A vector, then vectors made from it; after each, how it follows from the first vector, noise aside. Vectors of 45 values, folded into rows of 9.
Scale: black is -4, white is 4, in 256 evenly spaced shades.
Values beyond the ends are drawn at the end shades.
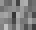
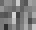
negated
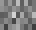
sign-scrambled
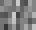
negated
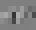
partly zeroed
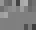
partly zeroed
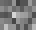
sign-scrambled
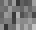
sign-scrambled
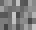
negated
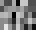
scaled up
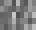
negated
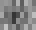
sign-scrambled
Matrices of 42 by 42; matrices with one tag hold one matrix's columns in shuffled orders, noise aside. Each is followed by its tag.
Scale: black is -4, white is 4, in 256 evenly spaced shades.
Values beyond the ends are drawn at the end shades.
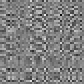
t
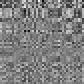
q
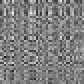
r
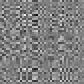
t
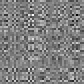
t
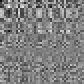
q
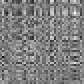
r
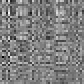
r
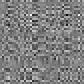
t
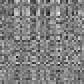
r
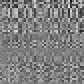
q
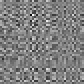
t
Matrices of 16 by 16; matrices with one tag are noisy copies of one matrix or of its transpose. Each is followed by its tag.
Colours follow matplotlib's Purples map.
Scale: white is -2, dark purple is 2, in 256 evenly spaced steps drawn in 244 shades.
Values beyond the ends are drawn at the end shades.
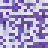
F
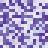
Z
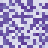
Z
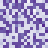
Z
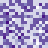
Z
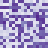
F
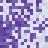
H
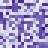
F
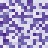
Z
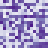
F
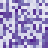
F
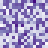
Z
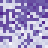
H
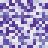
Z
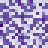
Z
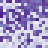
H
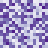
Z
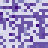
F
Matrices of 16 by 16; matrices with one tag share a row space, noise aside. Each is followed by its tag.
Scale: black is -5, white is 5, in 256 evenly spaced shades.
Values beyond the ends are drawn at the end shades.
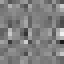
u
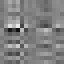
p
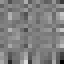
u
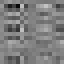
p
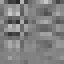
p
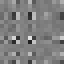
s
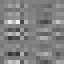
p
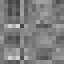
p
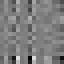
s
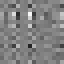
s
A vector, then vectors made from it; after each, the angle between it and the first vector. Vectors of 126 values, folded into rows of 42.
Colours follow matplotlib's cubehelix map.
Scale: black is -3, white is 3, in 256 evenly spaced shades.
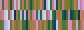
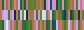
nearly parallel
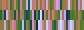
orthogonal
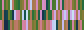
nearly opposite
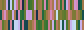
orthogonal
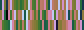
partly opposed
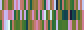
nearly parallel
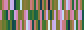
partly opposed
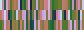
partly aligned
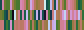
nearly opposite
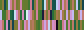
partly opposed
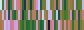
partly aligned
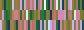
partly opposed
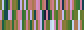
partly opposed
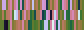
partly opposed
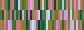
orthogonal
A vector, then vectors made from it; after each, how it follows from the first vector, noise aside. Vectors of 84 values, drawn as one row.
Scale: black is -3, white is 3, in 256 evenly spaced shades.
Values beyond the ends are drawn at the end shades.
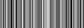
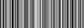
reversed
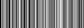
wrapped around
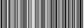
wrapped around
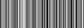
wrapped around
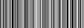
reversed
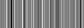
partly zeroed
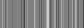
partly zeroed
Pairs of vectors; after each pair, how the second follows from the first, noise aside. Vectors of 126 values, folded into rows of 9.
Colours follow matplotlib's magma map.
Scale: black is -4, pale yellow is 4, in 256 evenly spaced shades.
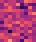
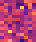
sign-scrambled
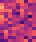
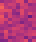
shrunk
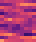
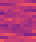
shrunk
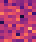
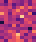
sign-scrambled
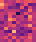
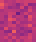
shrunk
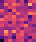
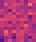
shrunk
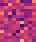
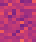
shrunk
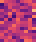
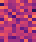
sign-scrambled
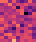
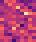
sign-scrambled
